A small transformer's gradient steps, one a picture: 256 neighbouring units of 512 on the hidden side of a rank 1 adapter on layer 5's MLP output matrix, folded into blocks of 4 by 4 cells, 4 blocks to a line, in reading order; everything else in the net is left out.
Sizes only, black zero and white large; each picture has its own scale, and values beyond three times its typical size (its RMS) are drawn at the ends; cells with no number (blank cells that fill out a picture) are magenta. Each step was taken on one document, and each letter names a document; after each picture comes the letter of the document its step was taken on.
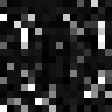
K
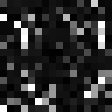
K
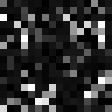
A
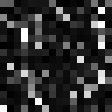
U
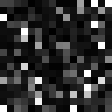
U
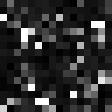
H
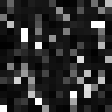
U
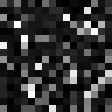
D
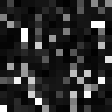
U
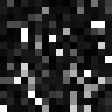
U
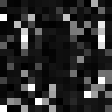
K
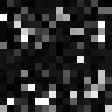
H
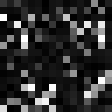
A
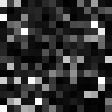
D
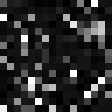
D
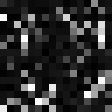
K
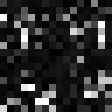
A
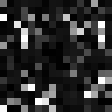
A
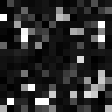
H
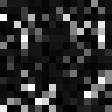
A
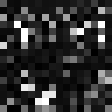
A
